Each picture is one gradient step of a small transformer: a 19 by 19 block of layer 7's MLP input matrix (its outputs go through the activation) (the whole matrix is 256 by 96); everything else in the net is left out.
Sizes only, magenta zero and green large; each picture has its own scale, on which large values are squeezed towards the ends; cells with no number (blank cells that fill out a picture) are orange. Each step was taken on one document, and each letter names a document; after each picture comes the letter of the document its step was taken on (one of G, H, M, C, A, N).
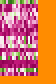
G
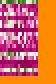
G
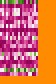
G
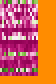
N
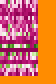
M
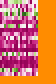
G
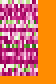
N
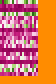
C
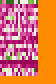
G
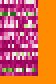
C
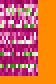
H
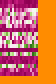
M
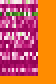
C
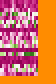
H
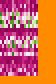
H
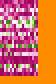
M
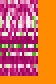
M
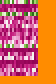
C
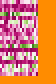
C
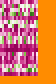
N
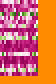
N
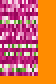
M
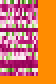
C
